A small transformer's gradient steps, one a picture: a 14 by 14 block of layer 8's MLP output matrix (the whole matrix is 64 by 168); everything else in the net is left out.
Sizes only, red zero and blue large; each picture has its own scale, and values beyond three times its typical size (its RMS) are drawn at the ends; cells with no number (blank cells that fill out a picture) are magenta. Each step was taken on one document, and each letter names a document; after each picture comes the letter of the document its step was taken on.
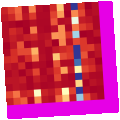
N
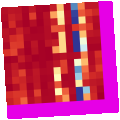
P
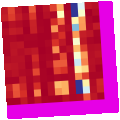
P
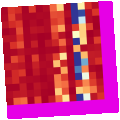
P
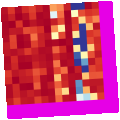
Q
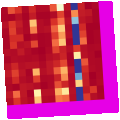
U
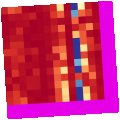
P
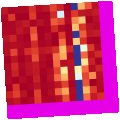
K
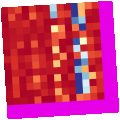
Q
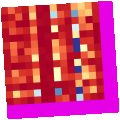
N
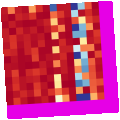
Q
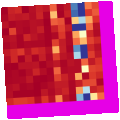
Q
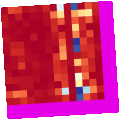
P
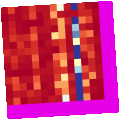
K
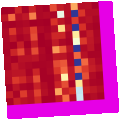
U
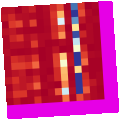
U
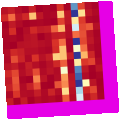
K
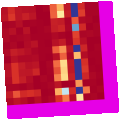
U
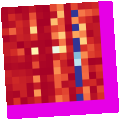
K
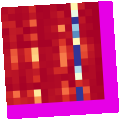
N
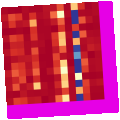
U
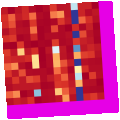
N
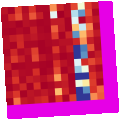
Q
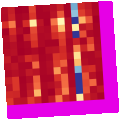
K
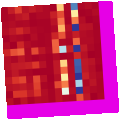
U
